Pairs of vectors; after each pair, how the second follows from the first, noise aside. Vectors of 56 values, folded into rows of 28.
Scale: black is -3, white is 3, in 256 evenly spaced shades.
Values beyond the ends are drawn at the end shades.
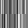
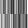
wrapped around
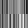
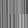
shrunk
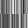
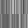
shrunk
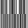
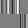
partly zeroed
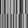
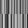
reversed
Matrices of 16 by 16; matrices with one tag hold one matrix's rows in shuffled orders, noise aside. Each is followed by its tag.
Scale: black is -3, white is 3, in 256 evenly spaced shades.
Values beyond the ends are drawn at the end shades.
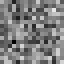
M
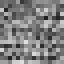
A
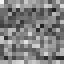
A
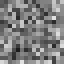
M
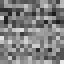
A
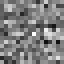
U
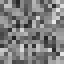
M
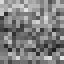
A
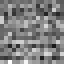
A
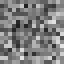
M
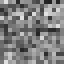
U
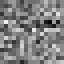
U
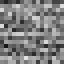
A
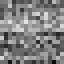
A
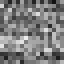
A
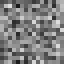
M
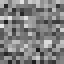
A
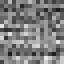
A
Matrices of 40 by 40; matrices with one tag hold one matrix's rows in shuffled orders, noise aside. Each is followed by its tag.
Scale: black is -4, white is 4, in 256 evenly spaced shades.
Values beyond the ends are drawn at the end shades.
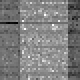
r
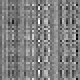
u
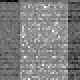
r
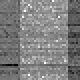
r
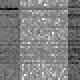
r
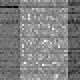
r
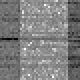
r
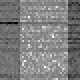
r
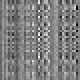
u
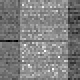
r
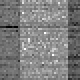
r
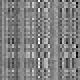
u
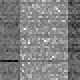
r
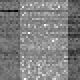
r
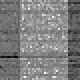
r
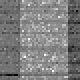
r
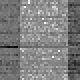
r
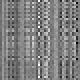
u
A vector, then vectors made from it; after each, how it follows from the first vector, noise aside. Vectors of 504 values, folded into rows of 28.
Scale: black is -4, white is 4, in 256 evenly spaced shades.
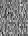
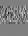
partly zeroed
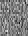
reversed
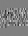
partly zeroed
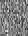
reversed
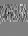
partly zeroed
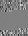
partly zeroed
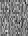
reversed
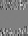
partly zeroed
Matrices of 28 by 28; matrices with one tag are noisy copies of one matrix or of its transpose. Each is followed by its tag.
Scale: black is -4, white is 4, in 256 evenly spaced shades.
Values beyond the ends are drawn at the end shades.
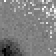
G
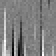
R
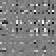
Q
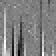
R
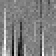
R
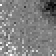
G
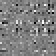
Q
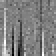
R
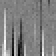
R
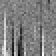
R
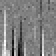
R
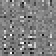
Q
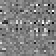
Q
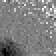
G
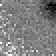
G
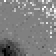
G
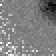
G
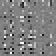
Q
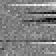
R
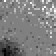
G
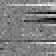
R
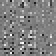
Q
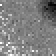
G
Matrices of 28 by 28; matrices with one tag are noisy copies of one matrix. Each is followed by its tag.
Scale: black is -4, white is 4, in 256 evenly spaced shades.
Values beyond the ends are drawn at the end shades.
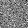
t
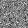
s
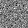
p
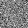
t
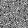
s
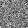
t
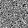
p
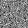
s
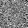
t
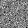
s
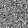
p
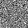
p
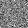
t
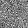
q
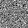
p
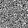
p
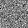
p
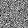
s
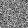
t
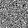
p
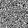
p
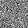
q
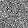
q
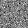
s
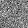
q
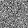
q
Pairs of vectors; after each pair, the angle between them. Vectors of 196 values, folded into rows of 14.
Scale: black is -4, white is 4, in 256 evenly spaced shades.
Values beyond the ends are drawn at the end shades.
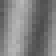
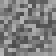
orthogonal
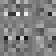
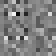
nearly opposite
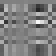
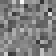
orthogonal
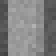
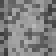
partly aligned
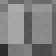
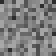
orthogonal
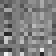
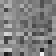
nearly opposite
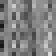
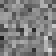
partly aligned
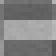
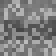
partly opposed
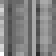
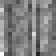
nearly parallel
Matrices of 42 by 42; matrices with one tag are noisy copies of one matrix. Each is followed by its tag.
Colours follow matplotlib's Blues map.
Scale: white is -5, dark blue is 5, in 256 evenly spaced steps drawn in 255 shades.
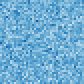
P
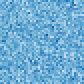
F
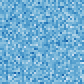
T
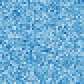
P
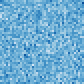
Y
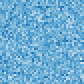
T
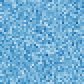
Y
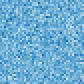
T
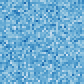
P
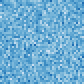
Y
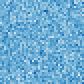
F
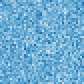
Y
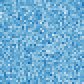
Y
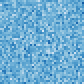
Y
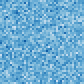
P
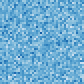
T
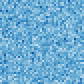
T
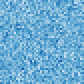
F
